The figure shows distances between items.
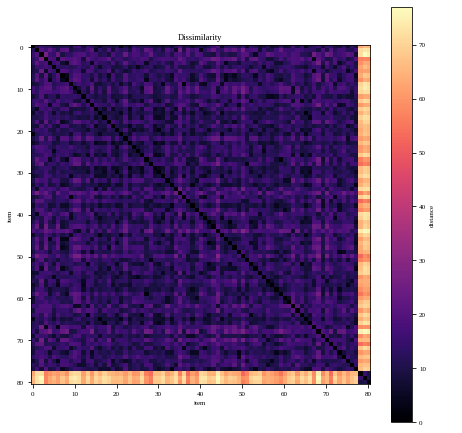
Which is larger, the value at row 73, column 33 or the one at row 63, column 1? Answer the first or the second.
the second
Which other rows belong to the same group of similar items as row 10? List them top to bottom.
0, 1, 2, 3, 4, 5, 6, 7, 8, 9, 11, 12, 13, 14, 15, 16, 17, 18, 19, 20, 21, 22, 23, 24, 25, 26, 27, 28, 29, 30, 31, 32, 33, 34, 35, 36, 37, 38, 39, 40, 41, 42, 43, 44, 45, 46, 47, 48, 49, 50, 51, 52, 53, 54, 55, 56, 57, 58, 59, 60, 61, 62, 63, 64, 65, 66, 67, 68, 69, 70, 71, 72, 73, 74, 75, 76, 77
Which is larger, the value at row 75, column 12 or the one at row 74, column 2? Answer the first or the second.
the second
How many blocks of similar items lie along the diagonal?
2
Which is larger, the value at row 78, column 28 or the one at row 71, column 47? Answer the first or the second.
the first
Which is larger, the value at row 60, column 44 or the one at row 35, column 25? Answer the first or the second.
the first
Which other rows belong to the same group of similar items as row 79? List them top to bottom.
78, 80
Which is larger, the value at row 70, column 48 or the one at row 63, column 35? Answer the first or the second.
the first
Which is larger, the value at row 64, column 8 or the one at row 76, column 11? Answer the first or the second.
the first
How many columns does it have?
81
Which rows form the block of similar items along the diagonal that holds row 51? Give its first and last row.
0 to 77
